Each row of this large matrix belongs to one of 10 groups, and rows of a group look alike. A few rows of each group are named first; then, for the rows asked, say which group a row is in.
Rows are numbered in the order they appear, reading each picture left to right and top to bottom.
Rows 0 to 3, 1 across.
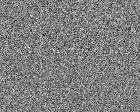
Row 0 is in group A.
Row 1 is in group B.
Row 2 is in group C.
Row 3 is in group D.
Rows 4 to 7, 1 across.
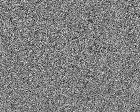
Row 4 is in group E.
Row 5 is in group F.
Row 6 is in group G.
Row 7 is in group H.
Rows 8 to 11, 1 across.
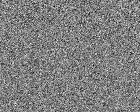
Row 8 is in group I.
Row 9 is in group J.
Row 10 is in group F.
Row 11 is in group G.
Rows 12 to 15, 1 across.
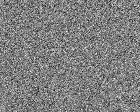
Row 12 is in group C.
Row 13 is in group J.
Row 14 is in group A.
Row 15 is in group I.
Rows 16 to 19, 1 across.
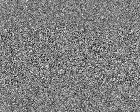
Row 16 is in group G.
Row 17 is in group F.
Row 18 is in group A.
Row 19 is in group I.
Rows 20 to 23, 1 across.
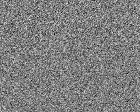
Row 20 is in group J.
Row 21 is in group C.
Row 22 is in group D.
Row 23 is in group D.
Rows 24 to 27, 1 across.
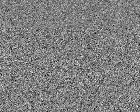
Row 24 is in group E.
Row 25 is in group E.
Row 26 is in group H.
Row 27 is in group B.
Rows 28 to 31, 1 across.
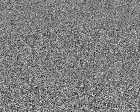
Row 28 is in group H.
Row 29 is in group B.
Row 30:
G
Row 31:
F
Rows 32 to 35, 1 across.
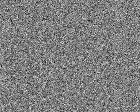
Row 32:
E
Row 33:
G
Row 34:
C
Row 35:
G
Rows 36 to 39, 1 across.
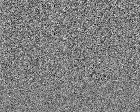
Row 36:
C
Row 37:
C
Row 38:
F
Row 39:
H
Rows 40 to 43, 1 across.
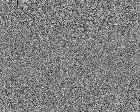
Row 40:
G
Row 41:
A
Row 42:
H
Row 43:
E
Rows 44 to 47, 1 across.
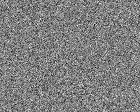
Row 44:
B
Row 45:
J
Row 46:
H
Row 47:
A
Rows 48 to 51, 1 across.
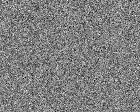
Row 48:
I
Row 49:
F
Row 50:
B
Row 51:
G
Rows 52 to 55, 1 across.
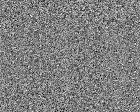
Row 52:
A
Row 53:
F
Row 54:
F
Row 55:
G
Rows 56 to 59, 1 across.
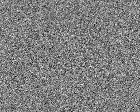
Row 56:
B
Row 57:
I
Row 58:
A
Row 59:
H
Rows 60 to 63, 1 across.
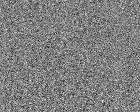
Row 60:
F
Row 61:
H
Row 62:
G
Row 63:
G
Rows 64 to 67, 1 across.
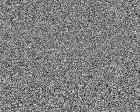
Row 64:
E
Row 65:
J
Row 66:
E
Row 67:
C
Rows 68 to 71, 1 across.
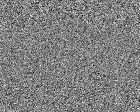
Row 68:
A
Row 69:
H
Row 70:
F
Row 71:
E
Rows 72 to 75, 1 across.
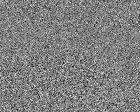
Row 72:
B
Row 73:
H
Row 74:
G
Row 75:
A
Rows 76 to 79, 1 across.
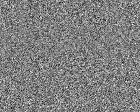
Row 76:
F
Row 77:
I
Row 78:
A
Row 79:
J
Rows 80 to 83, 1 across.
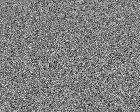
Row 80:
A
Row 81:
J
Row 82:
A
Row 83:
I
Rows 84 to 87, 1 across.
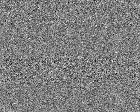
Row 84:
J
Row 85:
G
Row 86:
C
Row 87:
E
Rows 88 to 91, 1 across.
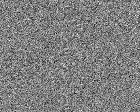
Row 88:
B
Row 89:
H
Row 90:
C
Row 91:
H
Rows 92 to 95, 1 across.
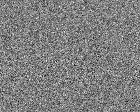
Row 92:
A
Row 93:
F
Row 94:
H
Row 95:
D
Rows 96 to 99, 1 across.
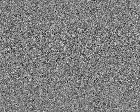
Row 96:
J
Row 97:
C
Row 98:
B
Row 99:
F
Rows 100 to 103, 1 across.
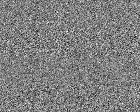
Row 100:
J
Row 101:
J
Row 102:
F
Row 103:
B
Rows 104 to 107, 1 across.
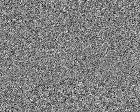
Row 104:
C
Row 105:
J
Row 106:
H
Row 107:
A
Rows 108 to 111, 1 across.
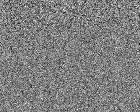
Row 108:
C
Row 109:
E
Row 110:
G
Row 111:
B
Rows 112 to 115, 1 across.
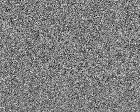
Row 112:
E
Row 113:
I
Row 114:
A
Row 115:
F
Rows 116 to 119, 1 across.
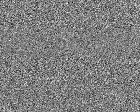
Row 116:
J
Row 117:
H
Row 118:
J
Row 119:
E
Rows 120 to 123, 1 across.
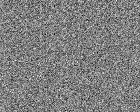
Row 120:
C
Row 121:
C
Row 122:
H
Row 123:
I
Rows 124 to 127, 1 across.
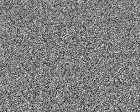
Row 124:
C
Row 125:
G
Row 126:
B
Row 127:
B
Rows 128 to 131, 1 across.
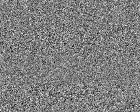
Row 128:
G
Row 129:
D
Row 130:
C
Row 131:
A
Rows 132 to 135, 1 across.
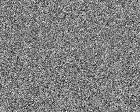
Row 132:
A
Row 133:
J
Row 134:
G
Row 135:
I
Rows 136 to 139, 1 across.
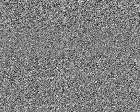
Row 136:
C
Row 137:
H
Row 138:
J
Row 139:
J
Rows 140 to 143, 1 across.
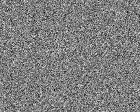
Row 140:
E
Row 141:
J
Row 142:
D
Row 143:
C
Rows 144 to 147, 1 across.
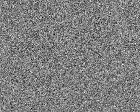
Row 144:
F
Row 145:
I
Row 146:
A
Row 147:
D
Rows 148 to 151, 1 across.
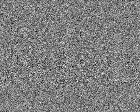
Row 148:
D
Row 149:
G
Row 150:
G
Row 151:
B
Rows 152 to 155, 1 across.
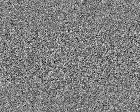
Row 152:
H
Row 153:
J
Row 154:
C
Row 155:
B
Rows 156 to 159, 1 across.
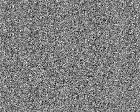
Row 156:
F
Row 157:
F
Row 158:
G
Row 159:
F
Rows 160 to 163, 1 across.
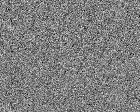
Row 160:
E
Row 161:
D
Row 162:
A
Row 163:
E
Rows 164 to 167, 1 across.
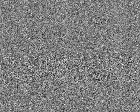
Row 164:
F
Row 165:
G
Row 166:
F
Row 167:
G
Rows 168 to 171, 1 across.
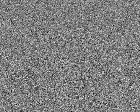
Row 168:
E
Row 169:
A
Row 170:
I
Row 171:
F
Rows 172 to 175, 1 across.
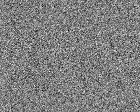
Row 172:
C
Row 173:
J
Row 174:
I
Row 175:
A
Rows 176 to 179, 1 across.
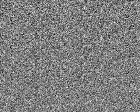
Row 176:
D
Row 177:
D
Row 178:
D
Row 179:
J
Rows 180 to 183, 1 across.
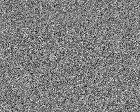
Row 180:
C
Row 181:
G
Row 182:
B
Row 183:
A
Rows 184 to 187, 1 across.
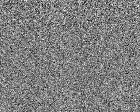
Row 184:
C
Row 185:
D
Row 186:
D
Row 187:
I
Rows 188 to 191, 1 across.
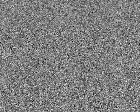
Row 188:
I
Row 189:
E
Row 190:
I
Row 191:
F
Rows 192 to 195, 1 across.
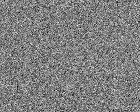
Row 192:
B
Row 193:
A
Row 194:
A
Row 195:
G
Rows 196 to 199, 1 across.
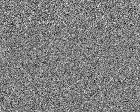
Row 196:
J
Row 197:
C
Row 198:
B
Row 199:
D
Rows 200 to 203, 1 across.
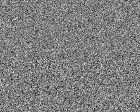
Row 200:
E
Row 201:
J
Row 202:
D
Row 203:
B
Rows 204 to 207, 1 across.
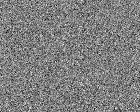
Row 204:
H
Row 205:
C
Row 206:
H
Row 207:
B
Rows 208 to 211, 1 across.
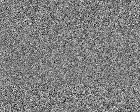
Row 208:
B
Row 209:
A
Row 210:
C
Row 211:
A
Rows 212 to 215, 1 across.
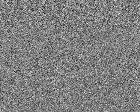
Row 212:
G
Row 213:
H
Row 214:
J
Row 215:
D
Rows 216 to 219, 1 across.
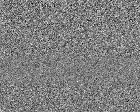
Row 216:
C
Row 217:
A
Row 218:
B
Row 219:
D
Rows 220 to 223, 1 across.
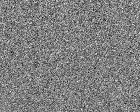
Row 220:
F
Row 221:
J
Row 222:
B
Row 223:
I
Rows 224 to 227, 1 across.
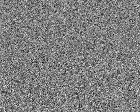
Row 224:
C
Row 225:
G
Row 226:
A
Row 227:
F
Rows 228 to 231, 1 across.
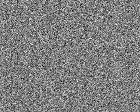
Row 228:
G
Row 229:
A
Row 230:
G
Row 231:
C
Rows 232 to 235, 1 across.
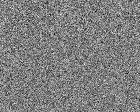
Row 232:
I
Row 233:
C
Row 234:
D
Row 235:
E
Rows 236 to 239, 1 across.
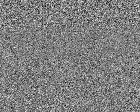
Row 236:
C
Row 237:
E
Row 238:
I
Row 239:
J
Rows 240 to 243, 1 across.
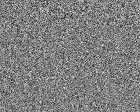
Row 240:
A
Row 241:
G
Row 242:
J
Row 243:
F
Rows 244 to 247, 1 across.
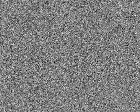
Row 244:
I
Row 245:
D
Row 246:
C
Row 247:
F
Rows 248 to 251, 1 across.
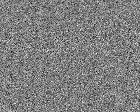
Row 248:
B
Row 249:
J
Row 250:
E
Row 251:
E
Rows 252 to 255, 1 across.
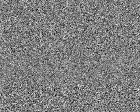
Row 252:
G
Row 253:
C
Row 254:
I
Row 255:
C
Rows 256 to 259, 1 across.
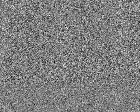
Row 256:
I
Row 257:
I
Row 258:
C
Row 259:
E
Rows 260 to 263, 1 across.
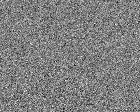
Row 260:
B
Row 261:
A
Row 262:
H
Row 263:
G
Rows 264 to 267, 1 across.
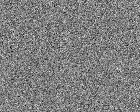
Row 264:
C
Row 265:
D
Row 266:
I
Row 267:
B
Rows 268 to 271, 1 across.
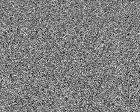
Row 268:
D
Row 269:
G
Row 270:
E
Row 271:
I
